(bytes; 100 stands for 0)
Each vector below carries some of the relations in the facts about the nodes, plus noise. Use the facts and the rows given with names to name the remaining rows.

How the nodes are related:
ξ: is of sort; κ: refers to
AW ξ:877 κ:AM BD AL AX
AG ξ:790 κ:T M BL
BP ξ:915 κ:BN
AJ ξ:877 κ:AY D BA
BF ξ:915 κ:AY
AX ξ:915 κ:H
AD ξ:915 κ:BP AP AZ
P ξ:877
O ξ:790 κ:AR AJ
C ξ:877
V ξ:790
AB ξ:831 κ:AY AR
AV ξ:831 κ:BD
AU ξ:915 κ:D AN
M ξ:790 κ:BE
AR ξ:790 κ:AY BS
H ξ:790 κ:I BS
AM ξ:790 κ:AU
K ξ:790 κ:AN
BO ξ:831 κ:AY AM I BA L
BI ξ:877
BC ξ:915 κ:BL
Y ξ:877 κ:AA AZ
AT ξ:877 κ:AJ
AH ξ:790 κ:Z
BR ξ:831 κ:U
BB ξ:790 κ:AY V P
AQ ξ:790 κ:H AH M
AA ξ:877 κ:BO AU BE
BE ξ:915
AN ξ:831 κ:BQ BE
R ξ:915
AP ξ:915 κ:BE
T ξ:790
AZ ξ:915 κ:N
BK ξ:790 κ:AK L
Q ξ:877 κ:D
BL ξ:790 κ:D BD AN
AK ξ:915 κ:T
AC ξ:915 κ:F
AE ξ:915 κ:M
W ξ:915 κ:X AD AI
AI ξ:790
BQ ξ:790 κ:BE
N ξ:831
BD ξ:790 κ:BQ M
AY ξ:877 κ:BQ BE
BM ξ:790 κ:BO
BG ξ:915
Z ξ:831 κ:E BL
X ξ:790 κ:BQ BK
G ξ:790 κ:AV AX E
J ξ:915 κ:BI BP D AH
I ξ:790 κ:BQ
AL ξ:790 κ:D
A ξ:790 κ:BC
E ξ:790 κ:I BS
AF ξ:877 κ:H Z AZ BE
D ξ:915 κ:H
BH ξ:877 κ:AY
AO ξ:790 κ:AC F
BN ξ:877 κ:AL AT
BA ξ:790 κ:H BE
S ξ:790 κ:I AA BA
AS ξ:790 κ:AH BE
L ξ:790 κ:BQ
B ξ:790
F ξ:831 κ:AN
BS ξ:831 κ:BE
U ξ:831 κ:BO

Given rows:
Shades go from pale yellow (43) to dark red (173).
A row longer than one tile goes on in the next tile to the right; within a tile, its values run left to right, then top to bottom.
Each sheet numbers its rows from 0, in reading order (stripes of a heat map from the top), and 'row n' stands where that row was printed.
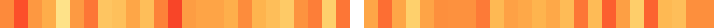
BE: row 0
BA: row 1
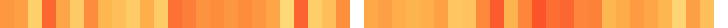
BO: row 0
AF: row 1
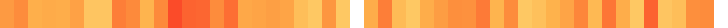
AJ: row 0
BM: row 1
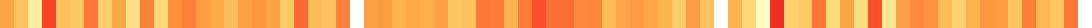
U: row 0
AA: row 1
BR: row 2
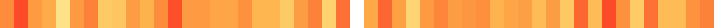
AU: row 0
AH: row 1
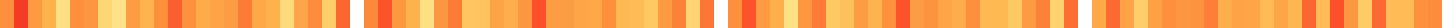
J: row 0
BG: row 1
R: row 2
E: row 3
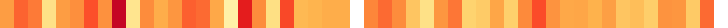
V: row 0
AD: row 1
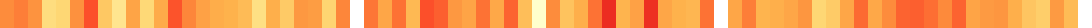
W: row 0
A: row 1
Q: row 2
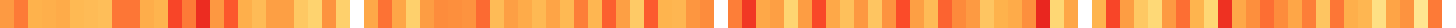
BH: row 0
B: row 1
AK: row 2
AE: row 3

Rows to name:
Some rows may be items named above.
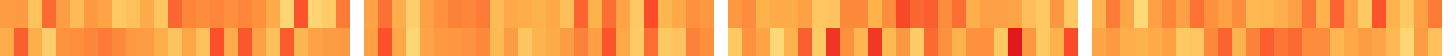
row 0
AN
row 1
L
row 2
AJ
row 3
K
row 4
AG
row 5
O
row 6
AO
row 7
AF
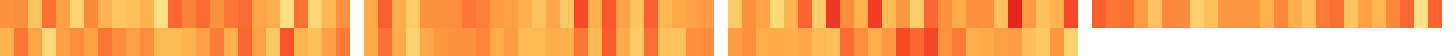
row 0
AB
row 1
AG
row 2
AO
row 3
BC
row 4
K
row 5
S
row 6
AY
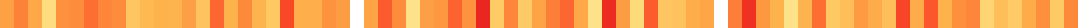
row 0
X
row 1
BB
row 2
BF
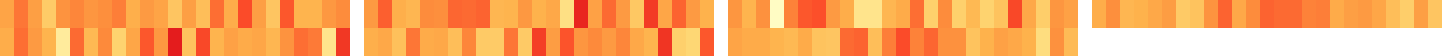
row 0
BL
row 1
T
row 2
AI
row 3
AW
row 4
AC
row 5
F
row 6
Y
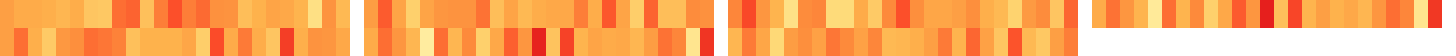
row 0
Y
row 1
AR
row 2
BP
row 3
AC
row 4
BK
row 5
AC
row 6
K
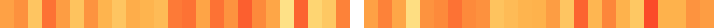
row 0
AV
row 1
X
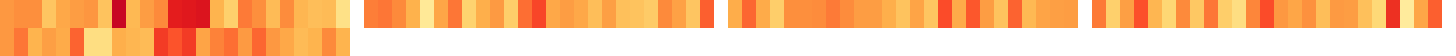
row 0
P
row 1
AZ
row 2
AG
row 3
N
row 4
BI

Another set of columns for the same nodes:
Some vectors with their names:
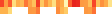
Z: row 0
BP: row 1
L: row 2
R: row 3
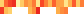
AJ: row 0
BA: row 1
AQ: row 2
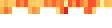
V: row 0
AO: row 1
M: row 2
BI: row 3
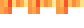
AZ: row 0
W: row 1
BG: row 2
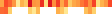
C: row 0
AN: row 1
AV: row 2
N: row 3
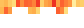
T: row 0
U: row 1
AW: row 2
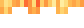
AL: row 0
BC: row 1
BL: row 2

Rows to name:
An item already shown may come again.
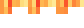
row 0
J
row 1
J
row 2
AK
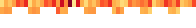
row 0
BB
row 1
BB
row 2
AY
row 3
BB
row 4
AG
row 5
U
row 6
BR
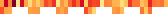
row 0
AY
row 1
BB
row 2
AR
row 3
BH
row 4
BK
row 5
BF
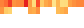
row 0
BO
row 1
AC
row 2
K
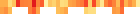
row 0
BK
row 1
AF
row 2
K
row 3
F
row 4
AE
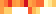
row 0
AB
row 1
Q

